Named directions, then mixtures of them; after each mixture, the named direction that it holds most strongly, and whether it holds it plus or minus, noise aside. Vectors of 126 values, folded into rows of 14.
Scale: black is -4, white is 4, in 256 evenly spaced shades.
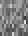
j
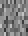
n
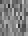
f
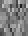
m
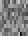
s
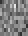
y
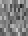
m, plus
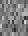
s, minus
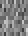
n, minus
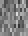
m, minus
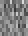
f, plus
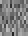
j, minus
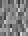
n, minus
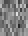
m, minus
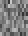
s, plus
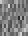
y, minus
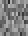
s, plus
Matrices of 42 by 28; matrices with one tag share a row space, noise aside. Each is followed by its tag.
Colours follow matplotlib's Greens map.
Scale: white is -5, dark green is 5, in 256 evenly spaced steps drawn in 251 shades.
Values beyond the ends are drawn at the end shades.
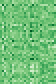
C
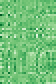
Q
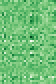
C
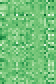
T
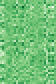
T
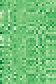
Q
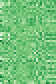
Q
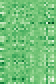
T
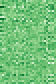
T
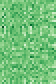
C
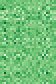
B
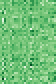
C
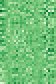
T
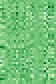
T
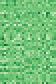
B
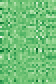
Q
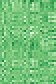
C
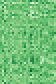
C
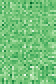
C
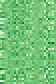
T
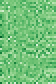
Q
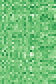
C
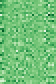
T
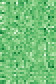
T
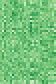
C
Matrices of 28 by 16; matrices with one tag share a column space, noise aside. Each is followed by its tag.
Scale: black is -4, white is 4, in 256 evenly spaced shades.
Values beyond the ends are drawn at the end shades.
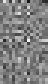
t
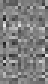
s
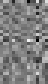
t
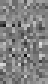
s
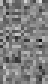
t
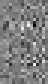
s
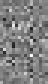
s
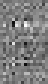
s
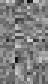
t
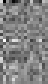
t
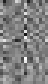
t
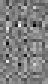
s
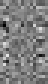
s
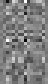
t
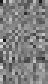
t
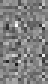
s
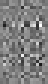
s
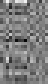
t
